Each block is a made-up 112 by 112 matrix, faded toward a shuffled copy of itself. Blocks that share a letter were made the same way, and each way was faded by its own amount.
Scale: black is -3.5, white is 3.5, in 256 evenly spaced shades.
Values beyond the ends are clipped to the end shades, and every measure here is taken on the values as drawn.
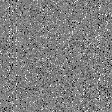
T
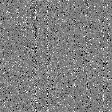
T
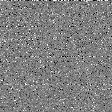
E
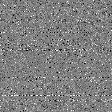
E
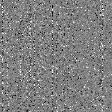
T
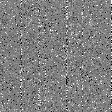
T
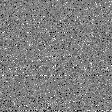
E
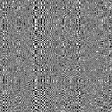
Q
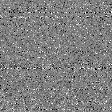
E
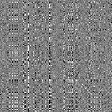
Q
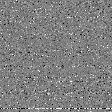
E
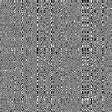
Q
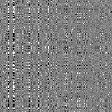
Q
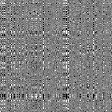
Q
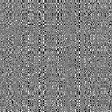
Q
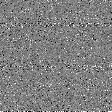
E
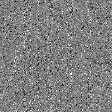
T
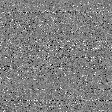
E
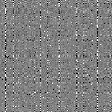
Q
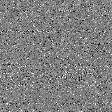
E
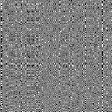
Q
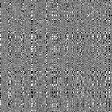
Q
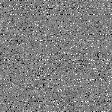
E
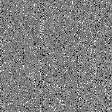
T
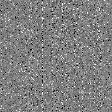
T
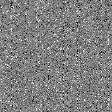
T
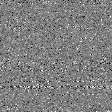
E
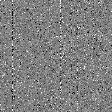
T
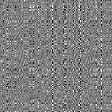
Q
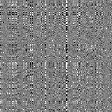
Q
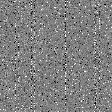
T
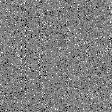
T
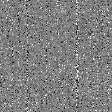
T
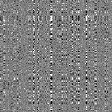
Q
